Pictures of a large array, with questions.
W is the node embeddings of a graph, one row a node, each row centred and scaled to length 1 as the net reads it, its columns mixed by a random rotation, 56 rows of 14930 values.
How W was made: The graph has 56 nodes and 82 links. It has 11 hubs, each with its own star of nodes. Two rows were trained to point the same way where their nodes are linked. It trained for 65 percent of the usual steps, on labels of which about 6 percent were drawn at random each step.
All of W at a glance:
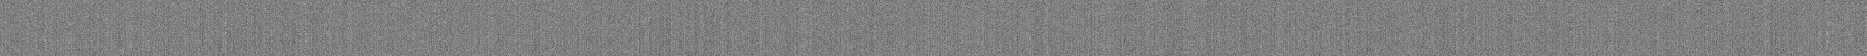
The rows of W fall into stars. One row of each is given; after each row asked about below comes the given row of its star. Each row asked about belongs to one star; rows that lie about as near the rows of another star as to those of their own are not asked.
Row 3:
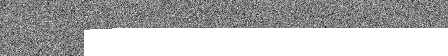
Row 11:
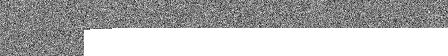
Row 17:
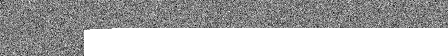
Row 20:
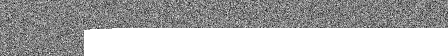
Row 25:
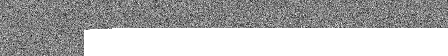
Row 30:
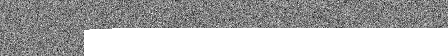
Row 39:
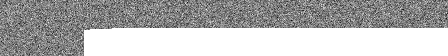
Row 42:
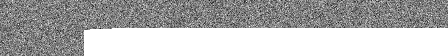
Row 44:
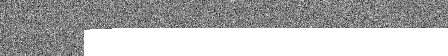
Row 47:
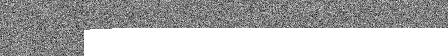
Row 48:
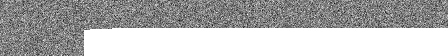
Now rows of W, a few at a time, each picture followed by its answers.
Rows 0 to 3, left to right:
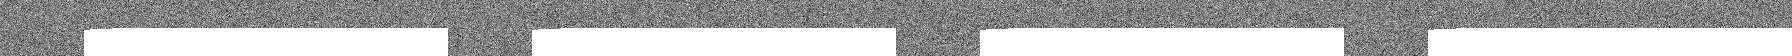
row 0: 44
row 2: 48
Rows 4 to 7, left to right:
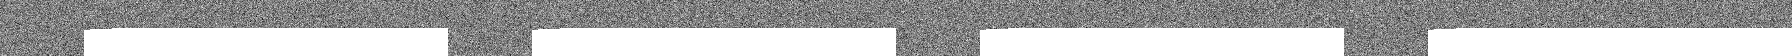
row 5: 48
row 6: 42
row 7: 17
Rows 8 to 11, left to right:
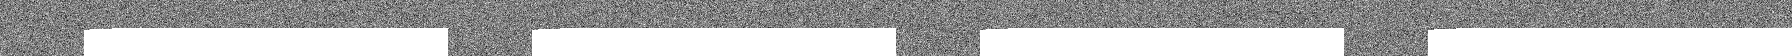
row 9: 20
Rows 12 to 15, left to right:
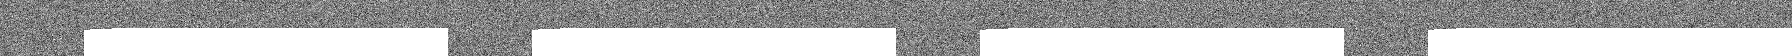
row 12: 44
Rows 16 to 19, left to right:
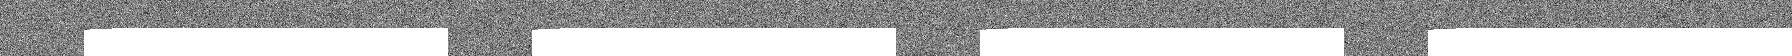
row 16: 47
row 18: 25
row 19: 30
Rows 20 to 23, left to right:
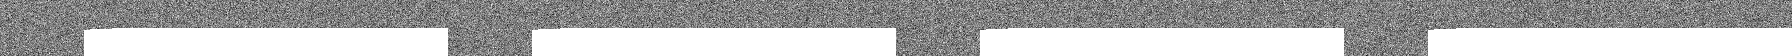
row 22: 42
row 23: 48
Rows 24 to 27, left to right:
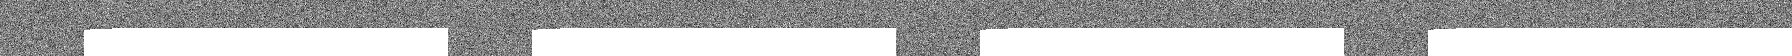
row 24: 11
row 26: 47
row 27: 17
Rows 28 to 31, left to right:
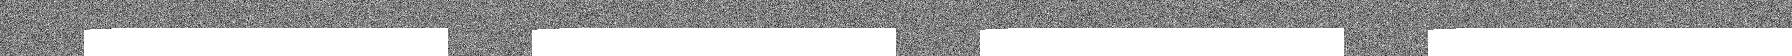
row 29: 47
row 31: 11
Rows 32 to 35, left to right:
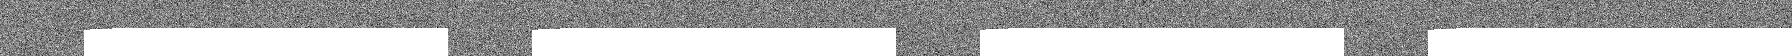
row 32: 25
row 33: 11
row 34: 44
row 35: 25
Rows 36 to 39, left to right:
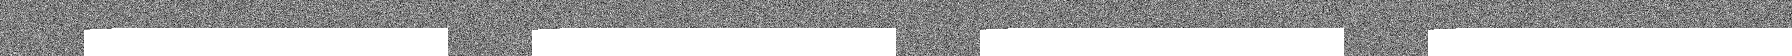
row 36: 17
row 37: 39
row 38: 11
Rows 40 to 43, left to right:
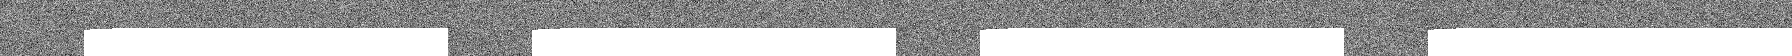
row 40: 3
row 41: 44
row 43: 25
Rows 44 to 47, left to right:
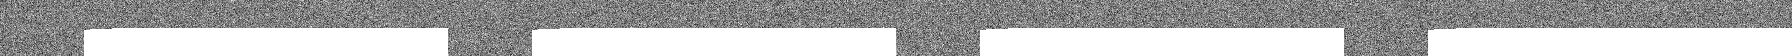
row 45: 47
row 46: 11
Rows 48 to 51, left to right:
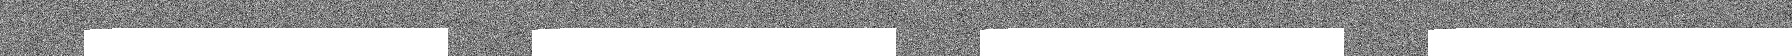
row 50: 47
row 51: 39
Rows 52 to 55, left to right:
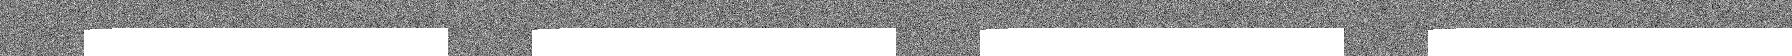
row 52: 25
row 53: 17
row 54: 42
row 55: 30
